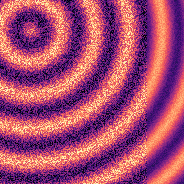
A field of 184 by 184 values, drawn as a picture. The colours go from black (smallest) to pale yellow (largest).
A vertical seam about 80% of the way across splits the table, and the right part is calmer. Rings spread out from the top left. The halves do not mirror each other. No overall slope runs across the table. On average the colour sits 50% of the way up the scale.
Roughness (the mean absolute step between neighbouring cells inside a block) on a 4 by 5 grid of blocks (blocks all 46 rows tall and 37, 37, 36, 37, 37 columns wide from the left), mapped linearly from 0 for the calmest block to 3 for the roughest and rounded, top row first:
33330 / 33330 / 33330 / 33330
